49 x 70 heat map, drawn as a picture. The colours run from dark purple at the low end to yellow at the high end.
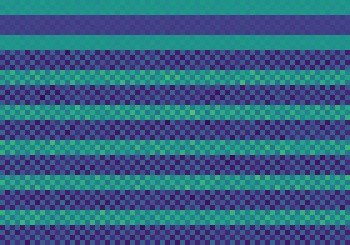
Seam: horizontal, 20% of the way down, the top part calmer. Average level on the scale: 30%. Stripes: horizontal, repeating 7 times. Slope: none.
